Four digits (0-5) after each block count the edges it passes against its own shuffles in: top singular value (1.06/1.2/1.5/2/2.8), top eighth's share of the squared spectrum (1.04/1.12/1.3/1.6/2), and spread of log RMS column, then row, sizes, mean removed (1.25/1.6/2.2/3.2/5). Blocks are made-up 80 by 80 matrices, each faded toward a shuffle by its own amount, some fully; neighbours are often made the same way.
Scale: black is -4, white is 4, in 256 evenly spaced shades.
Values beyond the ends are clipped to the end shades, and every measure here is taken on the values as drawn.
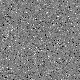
0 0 0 0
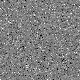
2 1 0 0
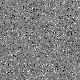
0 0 0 0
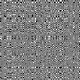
5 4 3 3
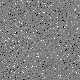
0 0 0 0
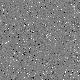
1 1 0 0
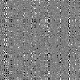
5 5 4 2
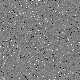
1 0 0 0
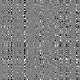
5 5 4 2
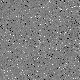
2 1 0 0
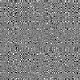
5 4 3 3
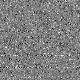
1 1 0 2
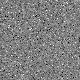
0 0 0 0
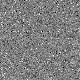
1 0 0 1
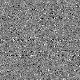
1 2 0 3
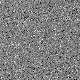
0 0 0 1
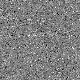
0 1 0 1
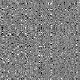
4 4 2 2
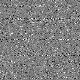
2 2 0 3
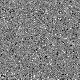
1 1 0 2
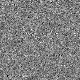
0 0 0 2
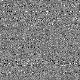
2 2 0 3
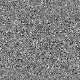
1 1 0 3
